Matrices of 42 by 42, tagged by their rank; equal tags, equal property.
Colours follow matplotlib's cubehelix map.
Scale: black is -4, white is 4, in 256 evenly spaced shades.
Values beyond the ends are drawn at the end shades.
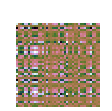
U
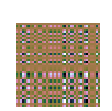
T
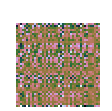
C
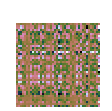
C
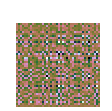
C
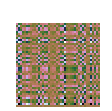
U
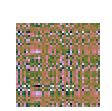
C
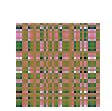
T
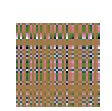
T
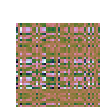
U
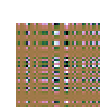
T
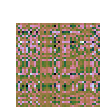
C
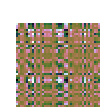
U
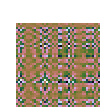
U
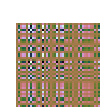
T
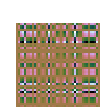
T
